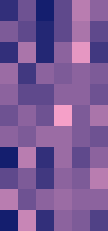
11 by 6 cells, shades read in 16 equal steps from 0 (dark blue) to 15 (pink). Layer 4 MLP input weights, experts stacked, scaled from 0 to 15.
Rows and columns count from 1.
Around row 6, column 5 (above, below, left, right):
8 7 15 10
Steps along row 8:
up down up down up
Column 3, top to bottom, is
0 1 1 8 5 6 9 2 3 8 2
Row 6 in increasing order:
6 6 7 8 10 15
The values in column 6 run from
3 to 11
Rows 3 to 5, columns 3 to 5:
1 8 14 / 8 7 8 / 5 8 8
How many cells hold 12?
1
